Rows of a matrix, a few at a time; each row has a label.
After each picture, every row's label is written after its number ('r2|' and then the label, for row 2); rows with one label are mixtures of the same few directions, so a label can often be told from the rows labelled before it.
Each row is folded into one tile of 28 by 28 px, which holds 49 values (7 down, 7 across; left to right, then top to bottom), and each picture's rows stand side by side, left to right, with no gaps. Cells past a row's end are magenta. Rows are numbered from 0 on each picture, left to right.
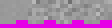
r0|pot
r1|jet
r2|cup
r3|pot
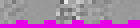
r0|cup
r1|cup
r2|jet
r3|jet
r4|jet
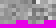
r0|pot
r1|jet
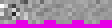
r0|pot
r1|cup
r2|pot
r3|cup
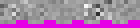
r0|pot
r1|pot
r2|jet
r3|pot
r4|cup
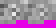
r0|pot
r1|pot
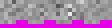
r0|cup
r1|pot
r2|pot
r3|cup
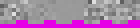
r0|pot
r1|pot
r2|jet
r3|jet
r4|jet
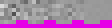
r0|pot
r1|jet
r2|pot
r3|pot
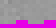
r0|jet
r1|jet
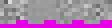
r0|jet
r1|jet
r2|cup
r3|pot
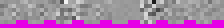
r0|pot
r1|pot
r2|jet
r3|pot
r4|pot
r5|cup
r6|jet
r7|cup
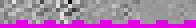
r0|cup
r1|cup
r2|cup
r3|cup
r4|pot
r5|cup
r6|pot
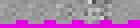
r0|pot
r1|pot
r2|pot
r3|jet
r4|pot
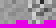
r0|cup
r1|cup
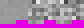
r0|jet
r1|jet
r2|jet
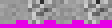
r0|pot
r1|cup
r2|jet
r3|cup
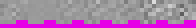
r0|pot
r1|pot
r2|cup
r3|cup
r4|cup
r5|cup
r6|pot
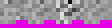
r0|jet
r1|cup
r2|cup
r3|cup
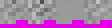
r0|cup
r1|cup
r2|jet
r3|cup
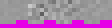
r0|jet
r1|pot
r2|cup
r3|cup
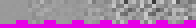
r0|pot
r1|cup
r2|jet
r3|jet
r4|cup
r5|cup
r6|jet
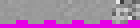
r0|jet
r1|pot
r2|cup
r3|cup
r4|jet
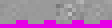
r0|pot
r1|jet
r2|pot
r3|pot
